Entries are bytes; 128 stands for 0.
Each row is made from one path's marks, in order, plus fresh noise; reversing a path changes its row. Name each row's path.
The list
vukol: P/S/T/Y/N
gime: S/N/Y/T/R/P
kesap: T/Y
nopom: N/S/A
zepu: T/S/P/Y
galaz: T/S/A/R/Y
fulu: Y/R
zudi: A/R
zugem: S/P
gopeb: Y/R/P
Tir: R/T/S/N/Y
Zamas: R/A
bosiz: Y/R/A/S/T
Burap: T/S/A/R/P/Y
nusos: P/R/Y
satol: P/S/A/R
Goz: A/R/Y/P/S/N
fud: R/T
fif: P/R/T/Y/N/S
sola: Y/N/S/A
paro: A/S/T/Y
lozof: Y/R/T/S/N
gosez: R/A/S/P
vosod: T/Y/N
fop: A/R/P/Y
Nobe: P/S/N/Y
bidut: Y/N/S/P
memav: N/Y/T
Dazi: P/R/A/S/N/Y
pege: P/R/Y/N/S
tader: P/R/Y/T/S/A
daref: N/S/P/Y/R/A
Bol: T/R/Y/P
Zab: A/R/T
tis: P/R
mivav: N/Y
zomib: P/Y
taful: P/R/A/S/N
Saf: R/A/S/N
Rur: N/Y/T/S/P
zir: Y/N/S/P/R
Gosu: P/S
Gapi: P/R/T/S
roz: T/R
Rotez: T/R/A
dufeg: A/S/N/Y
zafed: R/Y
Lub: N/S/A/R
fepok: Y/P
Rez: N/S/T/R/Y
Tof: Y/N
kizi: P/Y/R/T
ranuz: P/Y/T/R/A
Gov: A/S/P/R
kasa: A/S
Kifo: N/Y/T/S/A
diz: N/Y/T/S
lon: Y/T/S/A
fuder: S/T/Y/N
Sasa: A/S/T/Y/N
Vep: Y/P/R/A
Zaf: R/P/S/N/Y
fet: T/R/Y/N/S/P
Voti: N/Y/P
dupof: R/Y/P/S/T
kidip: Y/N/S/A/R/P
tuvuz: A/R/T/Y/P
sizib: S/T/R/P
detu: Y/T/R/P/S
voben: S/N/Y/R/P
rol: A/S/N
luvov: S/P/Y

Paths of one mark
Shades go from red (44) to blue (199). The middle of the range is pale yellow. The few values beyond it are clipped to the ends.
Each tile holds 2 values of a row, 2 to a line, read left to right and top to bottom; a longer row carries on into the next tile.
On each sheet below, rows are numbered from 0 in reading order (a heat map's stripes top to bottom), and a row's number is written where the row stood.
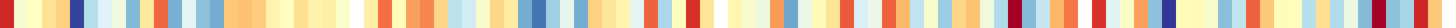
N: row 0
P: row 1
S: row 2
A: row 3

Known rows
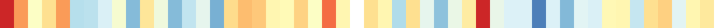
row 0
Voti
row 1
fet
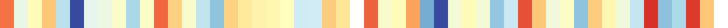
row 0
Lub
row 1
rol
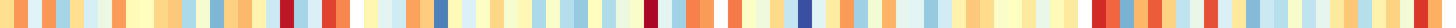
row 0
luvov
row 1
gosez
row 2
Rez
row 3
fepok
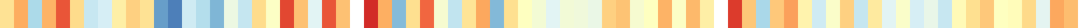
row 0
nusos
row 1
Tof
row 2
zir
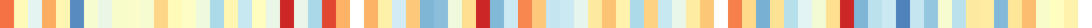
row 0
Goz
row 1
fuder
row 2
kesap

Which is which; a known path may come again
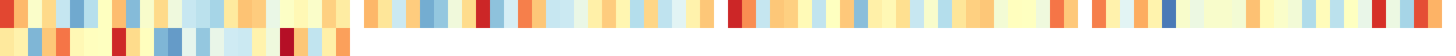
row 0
Rur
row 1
fuder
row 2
bidut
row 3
Goz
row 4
dupof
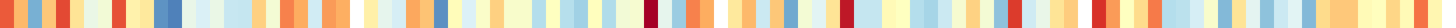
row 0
gopeb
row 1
gosez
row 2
zepu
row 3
Voti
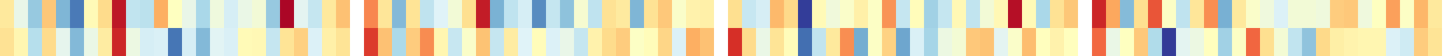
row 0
galaz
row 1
kesap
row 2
Saf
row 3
Tof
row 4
fet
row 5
zir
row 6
memav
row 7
Lub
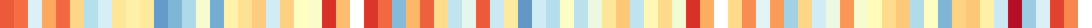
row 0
zomib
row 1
fepok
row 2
luvov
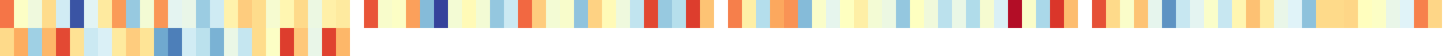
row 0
Rez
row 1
rol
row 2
fop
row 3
daref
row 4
nusos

